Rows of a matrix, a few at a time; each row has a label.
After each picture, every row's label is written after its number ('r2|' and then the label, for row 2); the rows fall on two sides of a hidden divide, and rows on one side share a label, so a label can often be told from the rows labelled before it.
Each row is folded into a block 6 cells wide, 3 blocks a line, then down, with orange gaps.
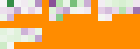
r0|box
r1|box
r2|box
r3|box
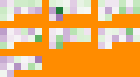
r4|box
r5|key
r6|box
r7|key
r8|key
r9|box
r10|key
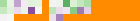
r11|box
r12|box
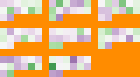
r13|key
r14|box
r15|key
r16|box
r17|box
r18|box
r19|key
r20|box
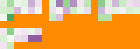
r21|box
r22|box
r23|key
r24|box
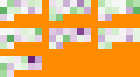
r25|box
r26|box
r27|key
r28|key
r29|key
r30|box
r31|box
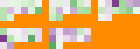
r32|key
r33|key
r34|key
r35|key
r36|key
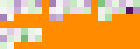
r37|key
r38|key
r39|box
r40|key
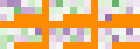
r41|key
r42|box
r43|box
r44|key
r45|box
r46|box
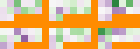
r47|box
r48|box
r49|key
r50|key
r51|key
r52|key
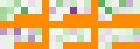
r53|box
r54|key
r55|key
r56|box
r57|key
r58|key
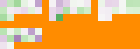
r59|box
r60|key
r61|key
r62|box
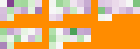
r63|key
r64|box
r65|box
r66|key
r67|key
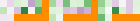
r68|box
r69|box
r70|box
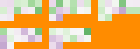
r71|key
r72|box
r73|key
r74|box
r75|box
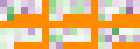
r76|key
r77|box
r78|box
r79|box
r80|key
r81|box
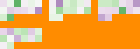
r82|box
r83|key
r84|box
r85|box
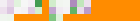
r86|box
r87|box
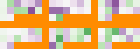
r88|box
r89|box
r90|key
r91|box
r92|key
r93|box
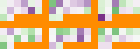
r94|box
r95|key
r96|key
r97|key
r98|box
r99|box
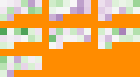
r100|key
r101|box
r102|key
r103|key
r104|box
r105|box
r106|key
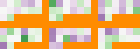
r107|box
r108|key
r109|key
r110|box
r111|key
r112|key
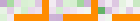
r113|box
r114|key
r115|box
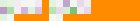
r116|key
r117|box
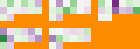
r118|key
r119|key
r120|key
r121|box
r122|key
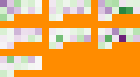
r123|box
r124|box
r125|box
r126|key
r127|key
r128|key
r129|box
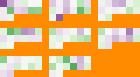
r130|key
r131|key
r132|key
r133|box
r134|key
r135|box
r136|key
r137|box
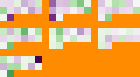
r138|box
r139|key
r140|box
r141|key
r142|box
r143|box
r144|key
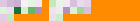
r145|key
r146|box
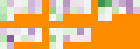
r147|box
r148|box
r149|box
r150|box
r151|box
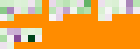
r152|box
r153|box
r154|box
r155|key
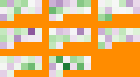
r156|key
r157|key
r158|box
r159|box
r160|key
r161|box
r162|key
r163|key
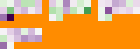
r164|key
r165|key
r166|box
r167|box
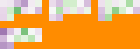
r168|key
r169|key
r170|key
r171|key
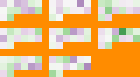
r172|key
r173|box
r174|box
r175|box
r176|box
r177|key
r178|box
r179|box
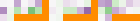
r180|key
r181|box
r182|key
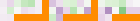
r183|key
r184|box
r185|box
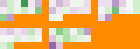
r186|key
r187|key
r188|key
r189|key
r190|key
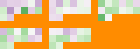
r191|box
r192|key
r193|key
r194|box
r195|key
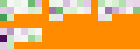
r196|key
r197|key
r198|box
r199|key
